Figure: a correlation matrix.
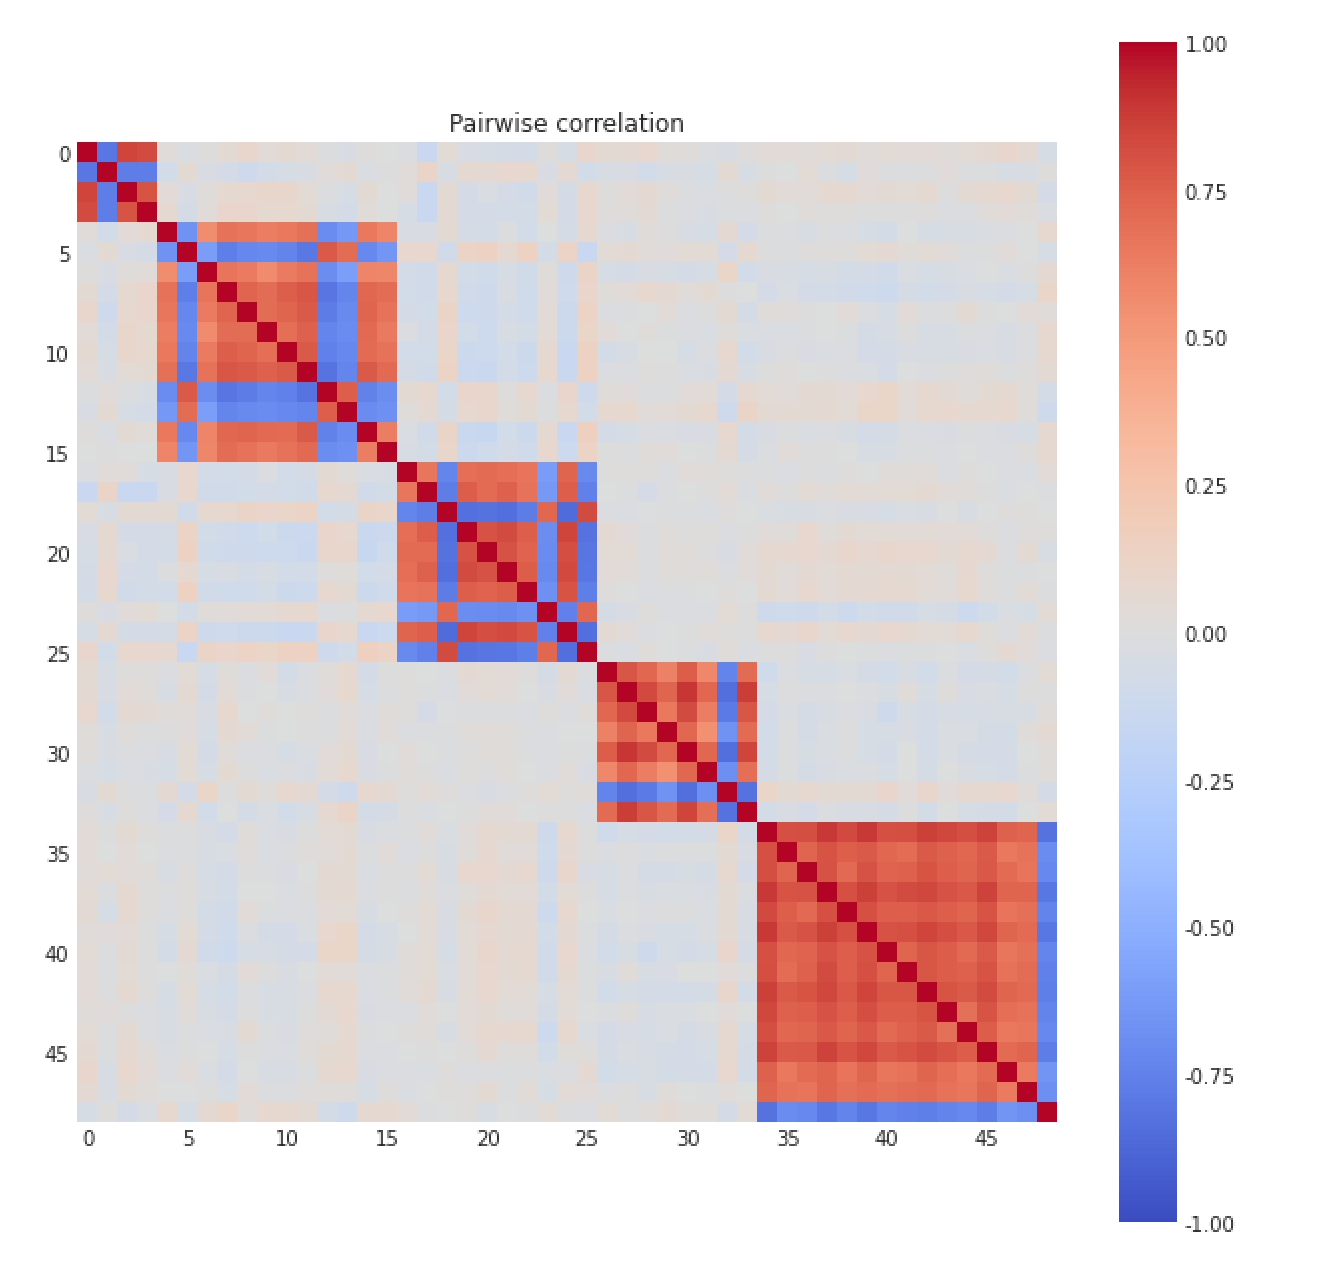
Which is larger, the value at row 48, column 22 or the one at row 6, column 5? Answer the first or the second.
the first
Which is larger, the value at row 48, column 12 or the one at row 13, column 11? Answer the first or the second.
the first
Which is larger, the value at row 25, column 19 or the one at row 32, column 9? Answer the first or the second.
the second
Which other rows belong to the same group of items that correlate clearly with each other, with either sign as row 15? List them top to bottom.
4, 5, 6, 7, 8, 9, 10, 11, 12, 13, 14
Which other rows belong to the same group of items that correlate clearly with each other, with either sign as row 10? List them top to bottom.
4, 5, 6, 7, 8, 9, 11, 12, 13, 14, 15
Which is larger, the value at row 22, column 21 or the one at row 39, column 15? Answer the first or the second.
the first
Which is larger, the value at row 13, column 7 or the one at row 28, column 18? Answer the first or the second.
the second
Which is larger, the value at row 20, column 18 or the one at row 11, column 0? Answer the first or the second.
the second
